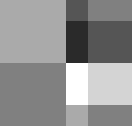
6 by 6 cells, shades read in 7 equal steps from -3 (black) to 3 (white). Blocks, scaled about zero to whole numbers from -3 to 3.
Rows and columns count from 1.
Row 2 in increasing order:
-2 -1 -1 1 1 1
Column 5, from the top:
0 -1 -1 2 2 0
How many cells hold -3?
0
